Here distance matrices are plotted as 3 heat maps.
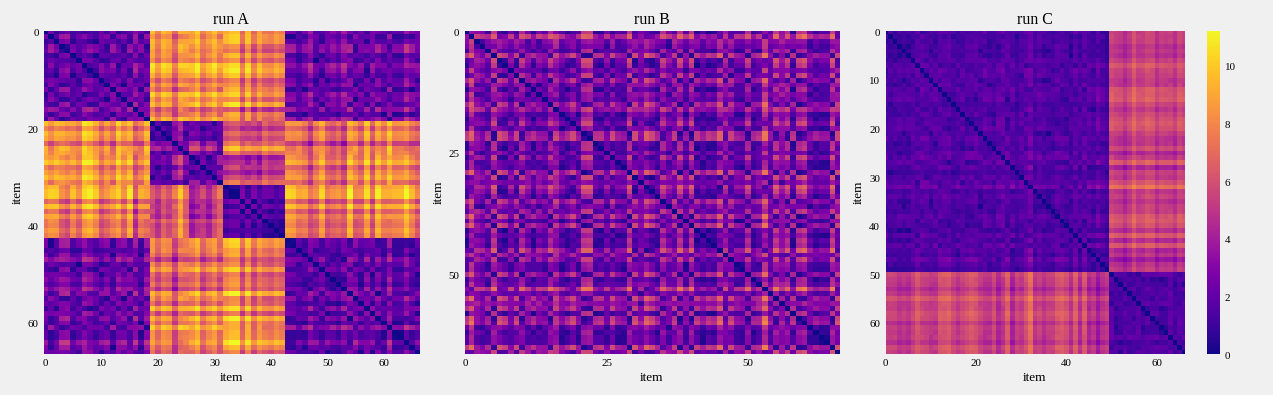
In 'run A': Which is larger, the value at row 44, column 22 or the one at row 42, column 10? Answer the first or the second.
the first
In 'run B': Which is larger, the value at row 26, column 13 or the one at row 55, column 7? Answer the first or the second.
the second
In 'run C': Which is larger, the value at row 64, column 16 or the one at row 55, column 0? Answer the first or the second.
the second
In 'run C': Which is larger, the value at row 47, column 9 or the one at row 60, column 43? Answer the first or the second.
the second
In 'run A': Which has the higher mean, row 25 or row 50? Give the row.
25
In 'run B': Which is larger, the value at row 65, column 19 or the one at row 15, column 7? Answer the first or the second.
the first
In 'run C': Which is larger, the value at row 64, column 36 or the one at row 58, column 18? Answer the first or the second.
the second
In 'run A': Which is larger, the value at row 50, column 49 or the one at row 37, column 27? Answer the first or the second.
the second
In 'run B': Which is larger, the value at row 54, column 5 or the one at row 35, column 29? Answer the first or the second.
the first
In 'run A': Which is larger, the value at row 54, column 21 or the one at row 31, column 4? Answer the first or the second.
the first
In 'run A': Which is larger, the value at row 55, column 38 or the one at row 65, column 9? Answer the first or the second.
the first
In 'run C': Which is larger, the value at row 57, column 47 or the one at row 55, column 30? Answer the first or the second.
the second
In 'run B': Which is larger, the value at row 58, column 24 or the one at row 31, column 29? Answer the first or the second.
the second
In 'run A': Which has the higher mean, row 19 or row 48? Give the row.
19
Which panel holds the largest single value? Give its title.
run A
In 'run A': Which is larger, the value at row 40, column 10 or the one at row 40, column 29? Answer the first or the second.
the first
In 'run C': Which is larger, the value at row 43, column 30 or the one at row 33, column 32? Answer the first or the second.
the second
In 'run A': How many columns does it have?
67
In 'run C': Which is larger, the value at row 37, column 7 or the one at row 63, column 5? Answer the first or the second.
the second
